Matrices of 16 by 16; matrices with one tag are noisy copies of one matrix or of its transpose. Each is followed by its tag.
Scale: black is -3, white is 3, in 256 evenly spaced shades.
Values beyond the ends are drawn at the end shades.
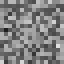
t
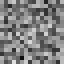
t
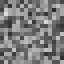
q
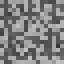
t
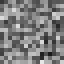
q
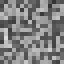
q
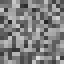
q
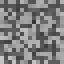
t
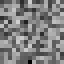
q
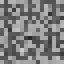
t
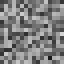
q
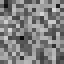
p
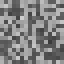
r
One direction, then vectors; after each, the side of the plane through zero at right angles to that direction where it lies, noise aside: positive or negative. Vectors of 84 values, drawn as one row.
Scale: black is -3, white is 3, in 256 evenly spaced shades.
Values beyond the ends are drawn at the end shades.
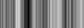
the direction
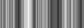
negative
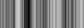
positive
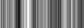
negative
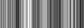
negative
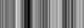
positive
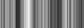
negative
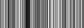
positive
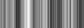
negative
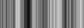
positive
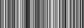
positive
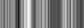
negative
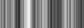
negative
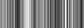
negative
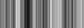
positive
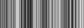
positive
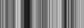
positive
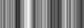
negative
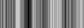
positive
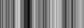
positive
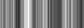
negative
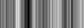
positive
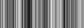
positive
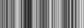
positive
